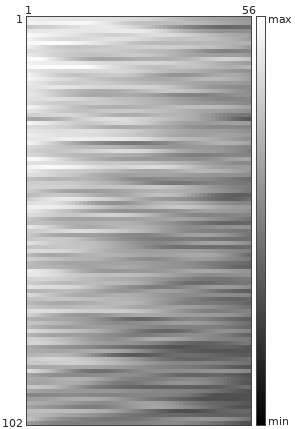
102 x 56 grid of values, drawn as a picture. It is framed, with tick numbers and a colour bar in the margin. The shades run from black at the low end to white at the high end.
Values rise toward the top left. The ninth with the lowest average is the bottom right. The halves do not mirror each other. The top left is the ninth with the highest average. The grain runs across in streaks.
